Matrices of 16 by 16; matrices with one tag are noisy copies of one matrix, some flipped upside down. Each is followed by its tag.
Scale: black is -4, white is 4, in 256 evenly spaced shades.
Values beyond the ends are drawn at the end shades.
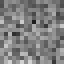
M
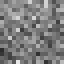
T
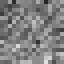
T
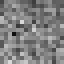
M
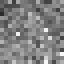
T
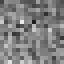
M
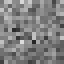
M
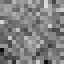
T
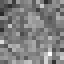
T
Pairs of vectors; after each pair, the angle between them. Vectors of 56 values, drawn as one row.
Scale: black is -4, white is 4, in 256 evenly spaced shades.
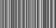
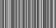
nearly parallel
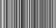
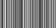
orthogonal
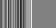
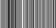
orthogonal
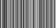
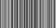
orthogonal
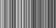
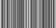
orthogonal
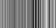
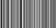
partly opposed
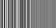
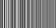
nearly parallel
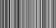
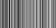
nearly parallel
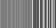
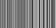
nearly opposite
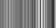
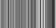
nearly parallel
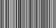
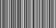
orthogonal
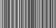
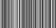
partly aligned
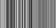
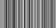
partly aligned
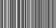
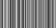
nearly parallel
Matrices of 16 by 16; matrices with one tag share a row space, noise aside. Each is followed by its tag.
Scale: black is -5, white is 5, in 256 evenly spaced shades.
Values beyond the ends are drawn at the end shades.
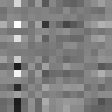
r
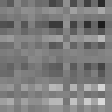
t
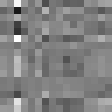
r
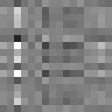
r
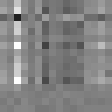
r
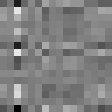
r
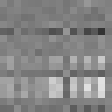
t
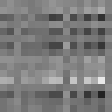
t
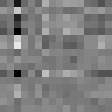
r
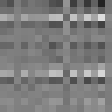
t
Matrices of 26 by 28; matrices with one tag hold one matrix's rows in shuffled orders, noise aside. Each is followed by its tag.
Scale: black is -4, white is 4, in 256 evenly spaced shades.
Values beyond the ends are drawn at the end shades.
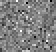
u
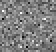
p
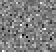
p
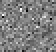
p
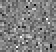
u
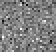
p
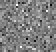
u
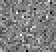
u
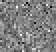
u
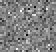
u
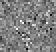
u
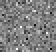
u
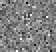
u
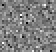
p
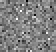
u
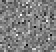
u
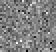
u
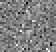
u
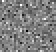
p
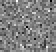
u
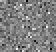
u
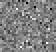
u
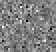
p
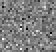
p
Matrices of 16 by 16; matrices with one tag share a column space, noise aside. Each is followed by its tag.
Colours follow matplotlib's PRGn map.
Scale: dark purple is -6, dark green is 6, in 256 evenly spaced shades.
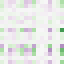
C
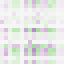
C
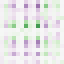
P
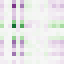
P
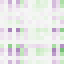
C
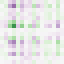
P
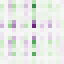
P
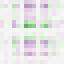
P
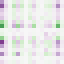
P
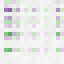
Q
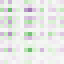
Q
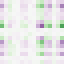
P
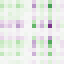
P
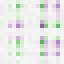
P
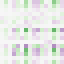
C
